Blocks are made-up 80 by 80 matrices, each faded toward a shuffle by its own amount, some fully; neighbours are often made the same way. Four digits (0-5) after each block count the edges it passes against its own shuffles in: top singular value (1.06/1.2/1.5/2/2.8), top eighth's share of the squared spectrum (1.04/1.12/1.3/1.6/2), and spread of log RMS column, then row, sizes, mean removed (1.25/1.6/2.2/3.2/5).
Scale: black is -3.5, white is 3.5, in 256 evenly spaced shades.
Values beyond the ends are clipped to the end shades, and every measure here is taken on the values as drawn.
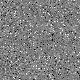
2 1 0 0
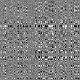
5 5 4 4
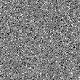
3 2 1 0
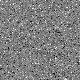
0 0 0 0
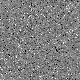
0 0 0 0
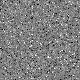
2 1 0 0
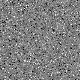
2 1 0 0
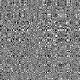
4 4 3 3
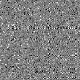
4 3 2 2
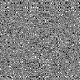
4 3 2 2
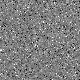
0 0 0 0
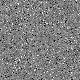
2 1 0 0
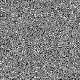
3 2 0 1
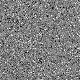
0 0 0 0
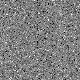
0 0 1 0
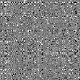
4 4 2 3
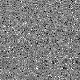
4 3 1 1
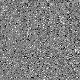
3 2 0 1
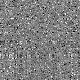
3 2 0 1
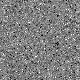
2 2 0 0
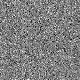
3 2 1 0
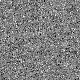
0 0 0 0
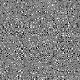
4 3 2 2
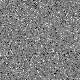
2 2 0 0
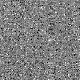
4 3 1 1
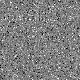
3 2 0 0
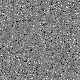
0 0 0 0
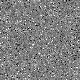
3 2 0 1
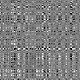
5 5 4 4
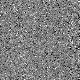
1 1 2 0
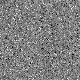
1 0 0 0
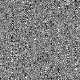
1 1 3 0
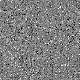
3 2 2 0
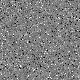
1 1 0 0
